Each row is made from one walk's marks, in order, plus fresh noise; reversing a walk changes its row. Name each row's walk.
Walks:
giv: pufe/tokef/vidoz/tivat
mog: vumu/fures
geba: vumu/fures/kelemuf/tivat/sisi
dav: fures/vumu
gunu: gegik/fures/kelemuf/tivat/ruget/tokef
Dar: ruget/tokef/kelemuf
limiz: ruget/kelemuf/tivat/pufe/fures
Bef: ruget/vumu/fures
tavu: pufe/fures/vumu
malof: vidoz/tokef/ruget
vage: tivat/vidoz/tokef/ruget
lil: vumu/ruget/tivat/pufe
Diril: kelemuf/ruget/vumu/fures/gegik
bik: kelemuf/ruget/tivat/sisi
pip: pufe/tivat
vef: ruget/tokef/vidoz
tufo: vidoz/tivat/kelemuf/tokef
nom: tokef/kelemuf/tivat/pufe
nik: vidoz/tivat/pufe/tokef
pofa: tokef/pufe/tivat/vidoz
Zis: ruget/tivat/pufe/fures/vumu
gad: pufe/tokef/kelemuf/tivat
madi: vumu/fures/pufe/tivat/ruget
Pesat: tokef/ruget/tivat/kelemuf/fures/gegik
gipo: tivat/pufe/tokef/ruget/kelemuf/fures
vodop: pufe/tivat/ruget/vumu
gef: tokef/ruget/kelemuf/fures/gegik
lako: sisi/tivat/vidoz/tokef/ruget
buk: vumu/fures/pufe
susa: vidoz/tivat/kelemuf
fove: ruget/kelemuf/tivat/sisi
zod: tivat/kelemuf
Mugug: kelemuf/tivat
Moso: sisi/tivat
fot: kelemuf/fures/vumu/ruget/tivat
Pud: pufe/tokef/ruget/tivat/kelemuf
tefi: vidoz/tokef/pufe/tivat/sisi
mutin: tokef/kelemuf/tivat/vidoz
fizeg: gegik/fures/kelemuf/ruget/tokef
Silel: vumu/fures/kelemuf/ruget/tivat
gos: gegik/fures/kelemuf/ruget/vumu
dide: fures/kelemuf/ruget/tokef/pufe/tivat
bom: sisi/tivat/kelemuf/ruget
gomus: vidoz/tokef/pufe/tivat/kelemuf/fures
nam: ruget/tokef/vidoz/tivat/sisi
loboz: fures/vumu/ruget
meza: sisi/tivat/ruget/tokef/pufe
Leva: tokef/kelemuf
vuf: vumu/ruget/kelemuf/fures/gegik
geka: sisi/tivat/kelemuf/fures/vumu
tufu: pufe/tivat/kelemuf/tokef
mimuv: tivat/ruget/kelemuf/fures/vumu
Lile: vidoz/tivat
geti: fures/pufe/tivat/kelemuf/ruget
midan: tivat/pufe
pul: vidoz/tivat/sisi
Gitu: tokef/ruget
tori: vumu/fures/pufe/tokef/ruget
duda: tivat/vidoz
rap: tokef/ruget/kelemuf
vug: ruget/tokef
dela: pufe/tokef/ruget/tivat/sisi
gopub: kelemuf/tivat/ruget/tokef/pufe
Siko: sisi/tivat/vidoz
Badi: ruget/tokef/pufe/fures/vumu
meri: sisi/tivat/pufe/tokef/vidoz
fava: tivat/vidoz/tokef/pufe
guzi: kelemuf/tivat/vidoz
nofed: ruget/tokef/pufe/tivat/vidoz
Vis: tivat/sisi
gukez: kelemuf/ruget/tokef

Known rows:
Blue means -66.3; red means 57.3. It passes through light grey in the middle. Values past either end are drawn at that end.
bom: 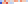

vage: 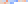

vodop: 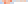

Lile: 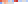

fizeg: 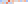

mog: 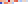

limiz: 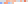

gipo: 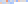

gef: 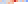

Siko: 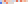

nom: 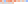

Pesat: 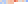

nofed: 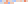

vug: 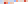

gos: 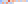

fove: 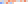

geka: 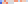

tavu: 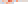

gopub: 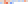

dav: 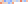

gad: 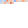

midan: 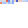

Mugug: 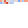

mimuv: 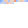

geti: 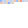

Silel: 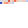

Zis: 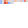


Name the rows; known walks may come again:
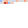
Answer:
Badi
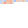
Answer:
Pud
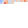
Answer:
Dar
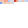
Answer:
susa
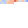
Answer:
Pesat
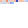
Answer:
zod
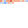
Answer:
mutin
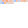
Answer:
tufu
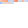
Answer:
tufo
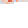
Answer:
tavu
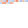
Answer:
gomus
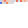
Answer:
Siko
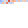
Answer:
gos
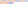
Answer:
dide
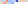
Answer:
duda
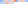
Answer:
mimuv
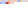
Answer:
bik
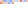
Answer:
dav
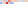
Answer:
fot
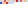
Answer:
Moso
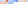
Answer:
fava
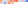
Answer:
Gitu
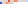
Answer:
geba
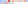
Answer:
gunu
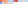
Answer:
Lile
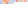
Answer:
meri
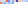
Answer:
midan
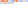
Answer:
nik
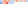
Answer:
meza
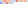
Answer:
lako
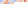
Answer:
nofed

